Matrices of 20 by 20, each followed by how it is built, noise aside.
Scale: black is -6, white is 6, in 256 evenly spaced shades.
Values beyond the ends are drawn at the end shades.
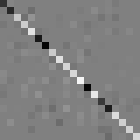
diagonal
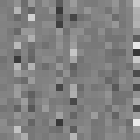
uneven columns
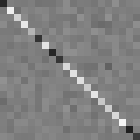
diagonal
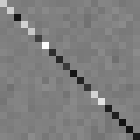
diagonal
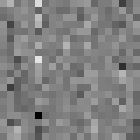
uneven columns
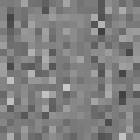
uneven columns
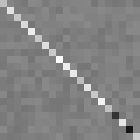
diagonal
